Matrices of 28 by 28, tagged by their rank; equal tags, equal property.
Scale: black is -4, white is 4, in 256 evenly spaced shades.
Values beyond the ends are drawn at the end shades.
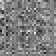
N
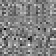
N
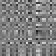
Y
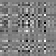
Y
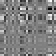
Y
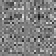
N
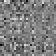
N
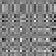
Y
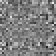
N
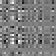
Y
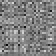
N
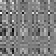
Y
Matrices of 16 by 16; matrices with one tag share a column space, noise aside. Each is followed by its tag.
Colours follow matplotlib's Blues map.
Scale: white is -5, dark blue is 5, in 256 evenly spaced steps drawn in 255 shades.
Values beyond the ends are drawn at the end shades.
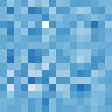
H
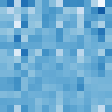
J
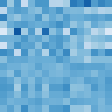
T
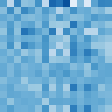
T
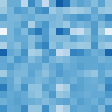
T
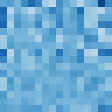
J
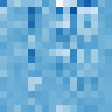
J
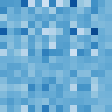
T
